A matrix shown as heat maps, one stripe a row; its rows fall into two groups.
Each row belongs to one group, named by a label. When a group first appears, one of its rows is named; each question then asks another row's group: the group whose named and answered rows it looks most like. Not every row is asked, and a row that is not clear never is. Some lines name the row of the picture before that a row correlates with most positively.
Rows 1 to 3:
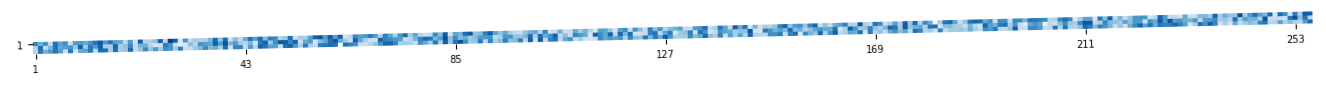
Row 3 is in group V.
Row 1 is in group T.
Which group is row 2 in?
V
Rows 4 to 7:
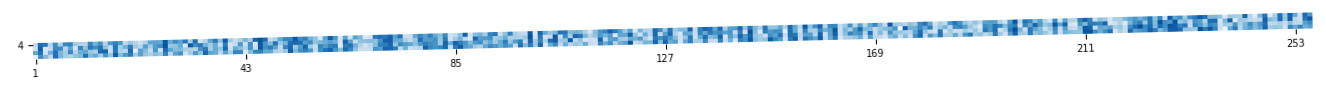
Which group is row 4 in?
V
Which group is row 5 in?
V
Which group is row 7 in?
V
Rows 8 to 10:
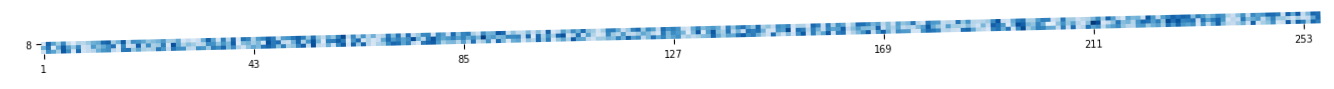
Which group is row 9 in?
V
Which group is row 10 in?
V
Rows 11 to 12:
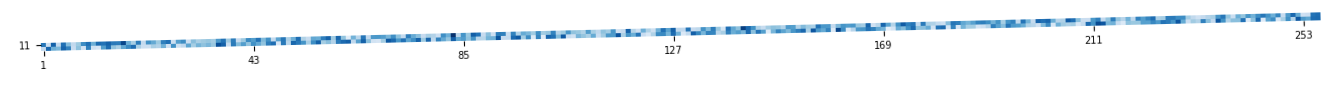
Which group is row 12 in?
V
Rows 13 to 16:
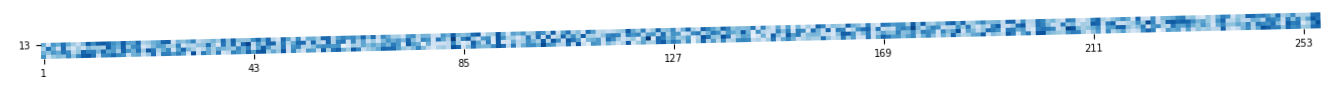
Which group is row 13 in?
T
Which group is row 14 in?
V
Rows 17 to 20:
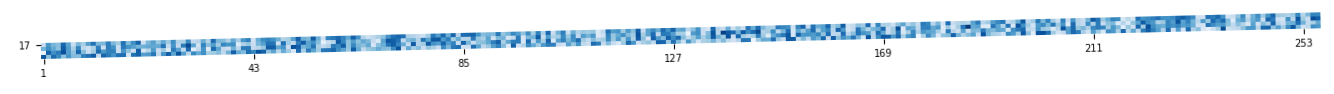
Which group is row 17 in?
V
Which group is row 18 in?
V
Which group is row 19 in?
V
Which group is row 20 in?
T
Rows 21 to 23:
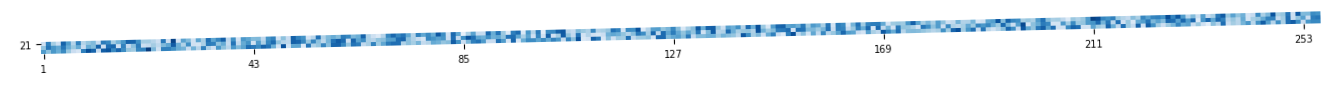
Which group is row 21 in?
V
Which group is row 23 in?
T
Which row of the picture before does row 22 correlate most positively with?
17
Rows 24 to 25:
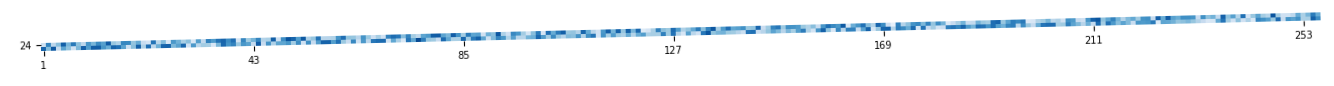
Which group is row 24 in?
V
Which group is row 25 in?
T
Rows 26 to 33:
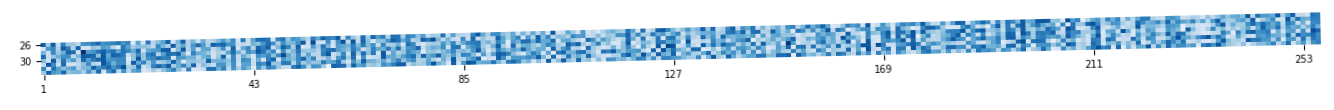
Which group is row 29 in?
T
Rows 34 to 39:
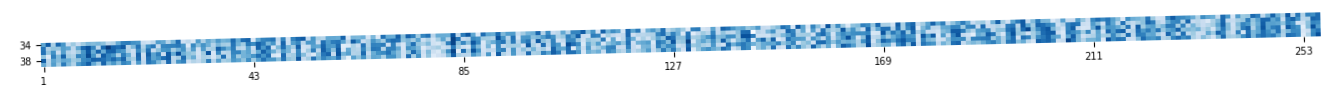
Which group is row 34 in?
V
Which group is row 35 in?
T
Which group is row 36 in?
T
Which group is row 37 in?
T
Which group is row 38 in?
T
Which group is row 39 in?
T
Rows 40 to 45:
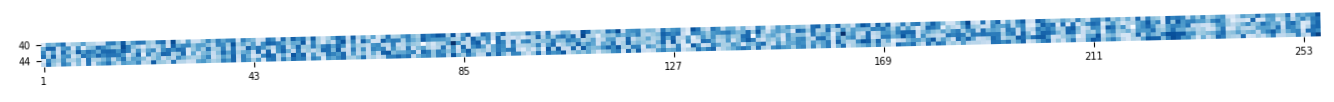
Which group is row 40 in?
V
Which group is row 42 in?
T
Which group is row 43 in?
T
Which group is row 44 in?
V
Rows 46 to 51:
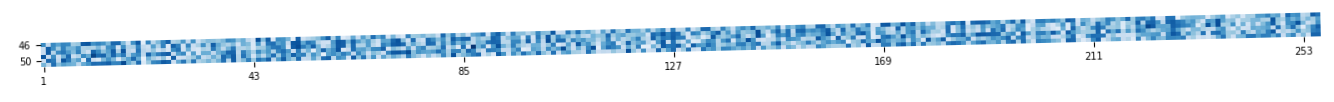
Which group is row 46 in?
T
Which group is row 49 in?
T
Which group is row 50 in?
V
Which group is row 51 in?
T
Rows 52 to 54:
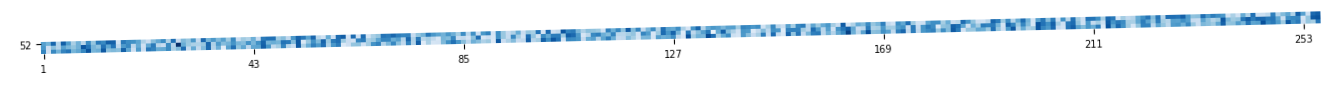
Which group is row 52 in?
V
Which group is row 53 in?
T
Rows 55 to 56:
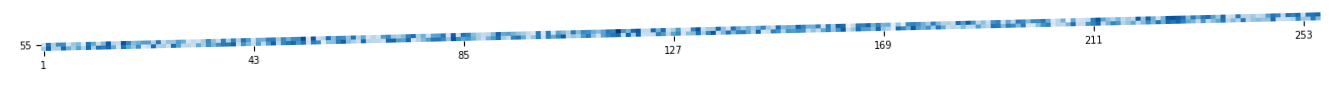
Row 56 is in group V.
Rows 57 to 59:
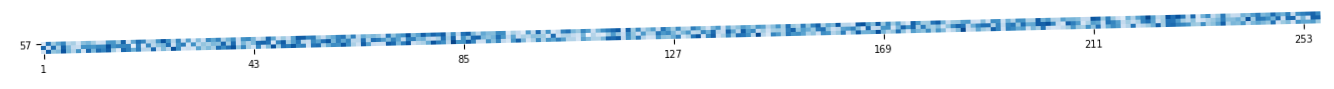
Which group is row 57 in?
V
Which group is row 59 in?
V
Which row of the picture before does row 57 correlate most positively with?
55
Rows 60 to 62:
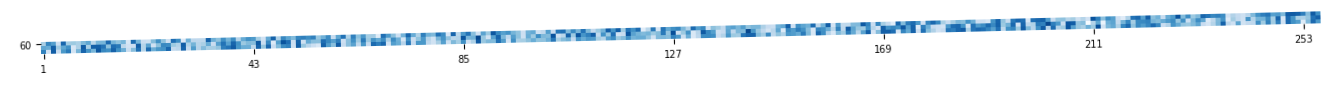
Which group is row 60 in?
V
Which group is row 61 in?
T
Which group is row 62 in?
T
